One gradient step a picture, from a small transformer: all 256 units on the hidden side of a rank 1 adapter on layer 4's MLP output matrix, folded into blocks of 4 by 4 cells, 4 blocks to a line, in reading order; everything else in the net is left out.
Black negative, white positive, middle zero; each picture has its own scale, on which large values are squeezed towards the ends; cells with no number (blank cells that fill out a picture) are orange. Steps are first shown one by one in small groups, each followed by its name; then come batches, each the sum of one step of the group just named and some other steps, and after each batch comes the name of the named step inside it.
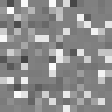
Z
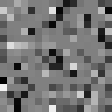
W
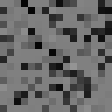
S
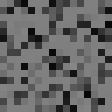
S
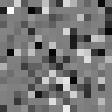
S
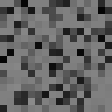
S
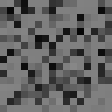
S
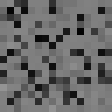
W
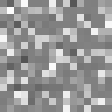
Z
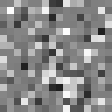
S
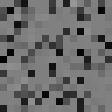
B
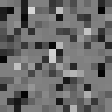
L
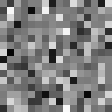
B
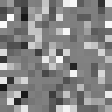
L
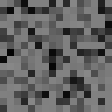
B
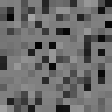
L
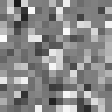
L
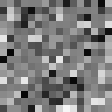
L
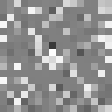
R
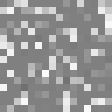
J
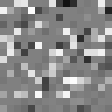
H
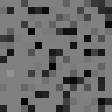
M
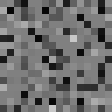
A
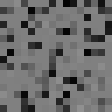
M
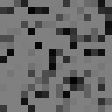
M
